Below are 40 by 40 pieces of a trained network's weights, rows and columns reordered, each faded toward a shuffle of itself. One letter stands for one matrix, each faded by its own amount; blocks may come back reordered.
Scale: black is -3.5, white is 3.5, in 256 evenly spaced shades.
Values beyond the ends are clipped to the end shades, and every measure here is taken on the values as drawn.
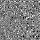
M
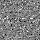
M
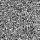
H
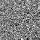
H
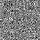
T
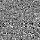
M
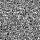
H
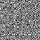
T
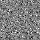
M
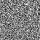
H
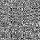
T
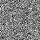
H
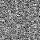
H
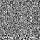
T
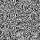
T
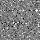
M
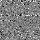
M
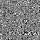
M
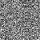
T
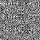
T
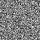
H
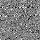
M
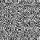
T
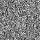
H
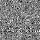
M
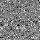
M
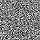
T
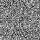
H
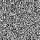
H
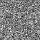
H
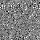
M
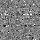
M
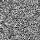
H
